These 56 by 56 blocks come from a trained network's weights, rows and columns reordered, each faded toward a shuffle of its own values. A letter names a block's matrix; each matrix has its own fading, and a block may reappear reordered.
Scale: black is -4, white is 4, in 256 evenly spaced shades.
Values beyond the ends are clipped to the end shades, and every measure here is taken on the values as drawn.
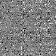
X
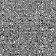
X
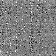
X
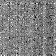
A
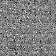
X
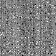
A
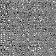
X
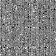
A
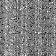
A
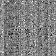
A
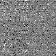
X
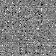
X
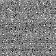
X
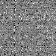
X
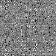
X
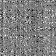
A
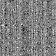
A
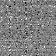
X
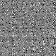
X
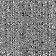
A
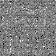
X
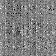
A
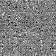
X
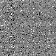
X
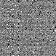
X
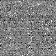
X
